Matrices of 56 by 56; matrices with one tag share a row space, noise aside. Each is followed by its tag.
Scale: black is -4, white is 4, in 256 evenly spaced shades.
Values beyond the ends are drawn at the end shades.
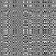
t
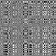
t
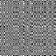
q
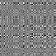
q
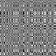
q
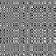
q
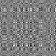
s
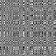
q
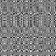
s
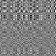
s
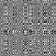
t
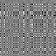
q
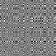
q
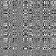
t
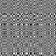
s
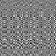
s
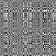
t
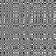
q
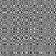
s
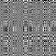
t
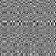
s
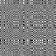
q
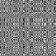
q
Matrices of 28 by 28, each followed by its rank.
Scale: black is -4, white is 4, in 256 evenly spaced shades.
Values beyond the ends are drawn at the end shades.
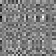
three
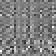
three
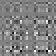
two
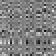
three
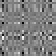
two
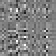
three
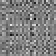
three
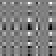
one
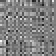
three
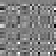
two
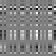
one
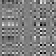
two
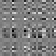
two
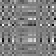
two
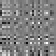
two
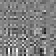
three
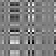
one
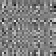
three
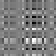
one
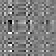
two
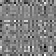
three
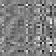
three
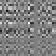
two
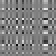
one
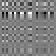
one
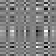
one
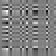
one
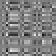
two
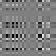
one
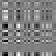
one
